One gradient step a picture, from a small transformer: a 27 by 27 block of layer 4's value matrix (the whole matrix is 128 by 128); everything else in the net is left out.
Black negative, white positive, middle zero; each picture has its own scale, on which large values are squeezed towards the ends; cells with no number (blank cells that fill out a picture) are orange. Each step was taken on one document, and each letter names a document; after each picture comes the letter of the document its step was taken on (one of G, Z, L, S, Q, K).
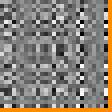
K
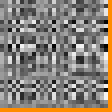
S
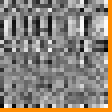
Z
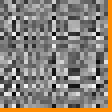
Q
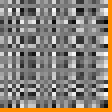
S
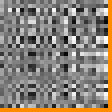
S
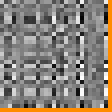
K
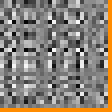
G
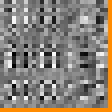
Q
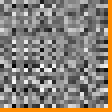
Q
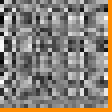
Z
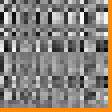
Z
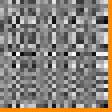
S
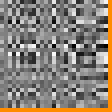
S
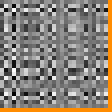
Q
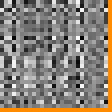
G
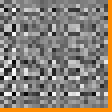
Q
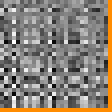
Q
